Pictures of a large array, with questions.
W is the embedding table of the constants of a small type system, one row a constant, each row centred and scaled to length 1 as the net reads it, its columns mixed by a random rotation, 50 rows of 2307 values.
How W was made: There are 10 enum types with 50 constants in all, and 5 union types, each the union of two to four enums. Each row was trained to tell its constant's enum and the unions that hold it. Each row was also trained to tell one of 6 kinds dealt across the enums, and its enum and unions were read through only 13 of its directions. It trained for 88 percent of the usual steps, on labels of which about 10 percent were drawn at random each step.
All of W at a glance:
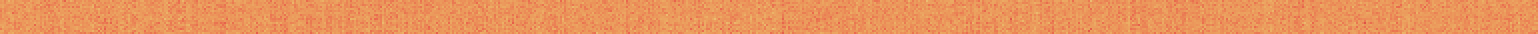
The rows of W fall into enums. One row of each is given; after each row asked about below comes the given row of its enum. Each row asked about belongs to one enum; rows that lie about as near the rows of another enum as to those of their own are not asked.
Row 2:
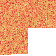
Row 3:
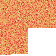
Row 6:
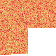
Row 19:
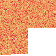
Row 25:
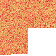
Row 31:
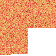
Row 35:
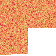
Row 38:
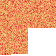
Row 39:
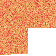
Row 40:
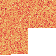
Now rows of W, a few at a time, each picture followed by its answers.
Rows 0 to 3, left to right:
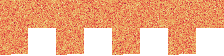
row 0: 39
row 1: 6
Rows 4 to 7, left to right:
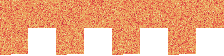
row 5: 39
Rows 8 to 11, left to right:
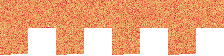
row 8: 38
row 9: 39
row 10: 19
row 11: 25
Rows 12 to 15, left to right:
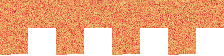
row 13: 3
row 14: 40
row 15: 39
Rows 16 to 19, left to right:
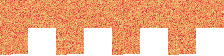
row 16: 3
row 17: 40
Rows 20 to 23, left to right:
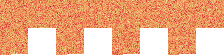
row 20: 3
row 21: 6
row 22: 25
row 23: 40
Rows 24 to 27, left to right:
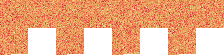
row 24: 39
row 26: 3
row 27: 6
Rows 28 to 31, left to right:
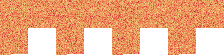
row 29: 25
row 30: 25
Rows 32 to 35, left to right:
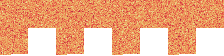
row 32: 19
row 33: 35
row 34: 35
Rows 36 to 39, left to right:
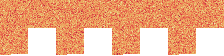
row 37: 19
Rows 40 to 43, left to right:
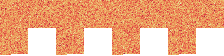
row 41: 35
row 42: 3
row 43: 40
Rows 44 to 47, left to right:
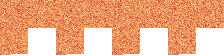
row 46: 25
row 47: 38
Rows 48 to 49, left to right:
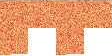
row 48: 6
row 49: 31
